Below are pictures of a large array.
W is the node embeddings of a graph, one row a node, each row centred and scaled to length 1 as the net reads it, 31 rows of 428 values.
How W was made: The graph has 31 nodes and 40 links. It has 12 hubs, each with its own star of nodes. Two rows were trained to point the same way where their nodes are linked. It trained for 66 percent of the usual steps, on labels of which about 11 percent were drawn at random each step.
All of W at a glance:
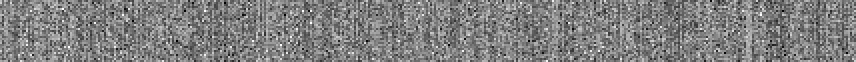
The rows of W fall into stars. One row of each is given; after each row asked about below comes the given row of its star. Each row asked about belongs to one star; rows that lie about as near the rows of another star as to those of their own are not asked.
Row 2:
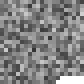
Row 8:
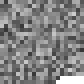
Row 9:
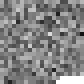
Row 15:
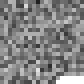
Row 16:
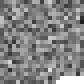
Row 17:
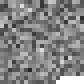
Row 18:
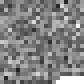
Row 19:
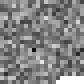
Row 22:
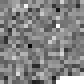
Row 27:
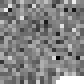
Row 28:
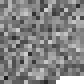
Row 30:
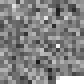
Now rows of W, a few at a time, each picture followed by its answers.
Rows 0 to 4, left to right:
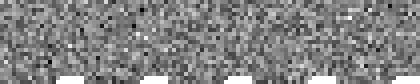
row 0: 30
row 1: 28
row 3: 27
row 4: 2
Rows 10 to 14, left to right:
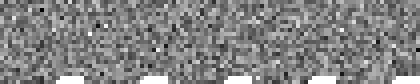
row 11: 16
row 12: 22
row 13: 15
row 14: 19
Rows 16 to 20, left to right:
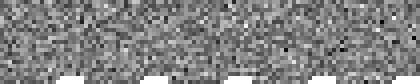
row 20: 17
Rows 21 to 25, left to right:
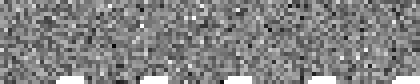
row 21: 9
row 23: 2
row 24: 18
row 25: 8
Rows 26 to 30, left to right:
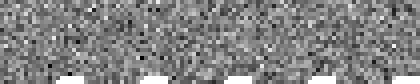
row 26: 8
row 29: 27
